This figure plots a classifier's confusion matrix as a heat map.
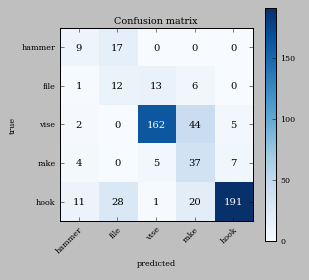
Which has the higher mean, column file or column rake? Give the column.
rake
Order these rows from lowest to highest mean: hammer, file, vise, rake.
hammer, file, rake, vise
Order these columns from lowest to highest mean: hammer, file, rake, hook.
hammer, file, rake, hook
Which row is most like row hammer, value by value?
file
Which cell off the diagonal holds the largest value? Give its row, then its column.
vise, rake
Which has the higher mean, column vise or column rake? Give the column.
vise
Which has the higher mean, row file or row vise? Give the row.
vise
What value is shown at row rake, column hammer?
4
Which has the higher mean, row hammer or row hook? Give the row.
hook
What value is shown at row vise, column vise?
162
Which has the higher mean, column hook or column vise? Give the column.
hook
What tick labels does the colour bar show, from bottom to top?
0, 50, 100, 150
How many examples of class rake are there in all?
53
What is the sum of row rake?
53
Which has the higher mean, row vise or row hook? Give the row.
hook
